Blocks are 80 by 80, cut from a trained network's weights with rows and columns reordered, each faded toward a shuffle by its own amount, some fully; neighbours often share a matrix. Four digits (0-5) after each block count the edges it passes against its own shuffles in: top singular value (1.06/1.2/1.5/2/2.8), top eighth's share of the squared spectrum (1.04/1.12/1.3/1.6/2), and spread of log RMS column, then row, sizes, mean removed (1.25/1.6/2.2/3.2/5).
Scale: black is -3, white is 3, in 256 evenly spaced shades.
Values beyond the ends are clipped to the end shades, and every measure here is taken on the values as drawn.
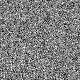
0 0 0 0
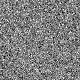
0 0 0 0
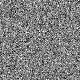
0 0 0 0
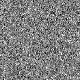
2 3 1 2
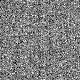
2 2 0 1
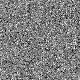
0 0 0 0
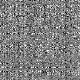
3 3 0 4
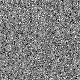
0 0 0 0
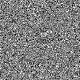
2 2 0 2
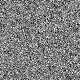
1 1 0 0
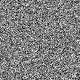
0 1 0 0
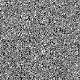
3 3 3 0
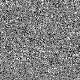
1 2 0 2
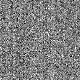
2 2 0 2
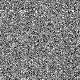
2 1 0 2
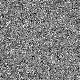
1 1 0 0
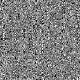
3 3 3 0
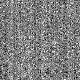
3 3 0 2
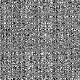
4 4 1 4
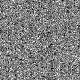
1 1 0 0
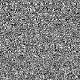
2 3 0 3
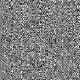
3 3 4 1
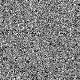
2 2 0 2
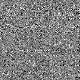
2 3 0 3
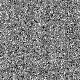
1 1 0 0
